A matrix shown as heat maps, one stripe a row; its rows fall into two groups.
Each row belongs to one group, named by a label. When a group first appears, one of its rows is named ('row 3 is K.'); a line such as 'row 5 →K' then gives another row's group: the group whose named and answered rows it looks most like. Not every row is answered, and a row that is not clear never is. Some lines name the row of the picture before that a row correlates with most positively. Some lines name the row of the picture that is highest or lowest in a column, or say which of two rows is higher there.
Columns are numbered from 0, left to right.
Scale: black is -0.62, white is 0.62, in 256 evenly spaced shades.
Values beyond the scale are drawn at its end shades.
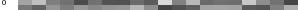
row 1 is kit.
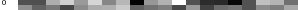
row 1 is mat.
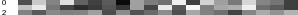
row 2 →mat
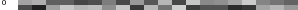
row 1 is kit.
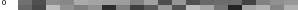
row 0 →kit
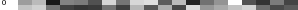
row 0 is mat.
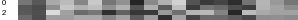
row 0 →kit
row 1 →kit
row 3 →kit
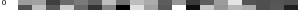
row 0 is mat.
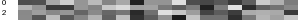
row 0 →kit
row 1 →mat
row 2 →kit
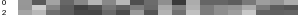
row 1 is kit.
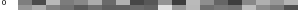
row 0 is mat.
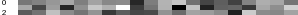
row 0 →kit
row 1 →mat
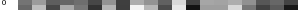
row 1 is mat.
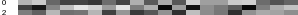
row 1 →kit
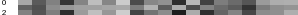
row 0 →mat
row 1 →kit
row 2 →mat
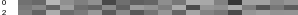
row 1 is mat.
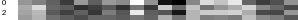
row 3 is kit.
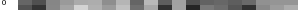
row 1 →kit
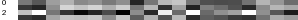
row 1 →kit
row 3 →kit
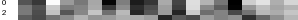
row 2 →mat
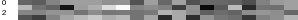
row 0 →kit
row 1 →mat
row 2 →kit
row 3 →kit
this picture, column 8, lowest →0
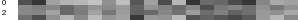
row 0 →kit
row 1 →mat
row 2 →mat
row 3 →kit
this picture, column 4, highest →0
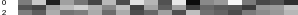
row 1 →kit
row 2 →mat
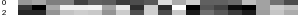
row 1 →kit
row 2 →kit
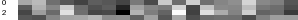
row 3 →kit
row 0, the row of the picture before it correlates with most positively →0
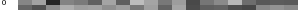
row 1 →kit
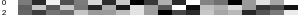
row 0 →mat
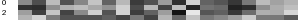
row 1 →kit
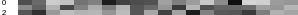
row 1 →mat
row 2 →kit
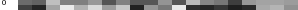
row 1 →kit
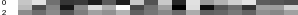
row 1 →mat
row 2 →mat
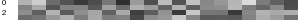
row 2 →mat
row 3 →kit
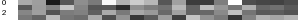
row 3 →mat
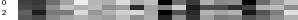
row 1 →kit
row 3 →kit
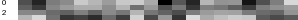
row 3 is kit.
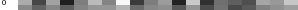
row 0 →mat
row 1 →mat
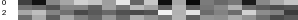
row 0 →kit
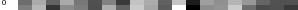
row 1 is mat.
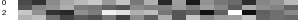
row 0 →kit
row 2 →mat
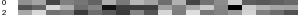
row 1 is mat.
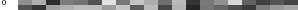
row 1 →kit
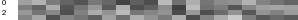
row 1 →mat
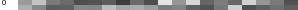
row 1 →mat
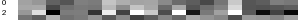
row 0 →mat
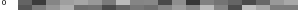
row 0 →kit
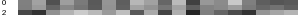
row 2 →kit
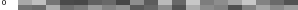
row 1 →mat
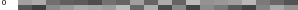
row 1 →kit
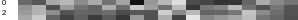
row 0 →kit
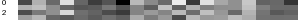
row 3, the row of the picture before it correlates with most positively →3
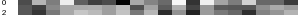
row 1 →kit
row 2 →kit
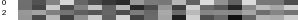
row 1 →mat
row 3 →mat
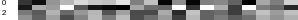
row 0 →kit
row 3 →mat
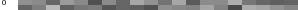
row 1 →mat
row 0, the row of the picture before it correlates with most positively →1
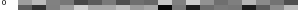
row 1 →kit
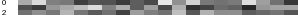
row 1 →kit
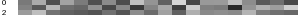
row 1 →mat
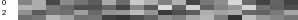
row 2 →kit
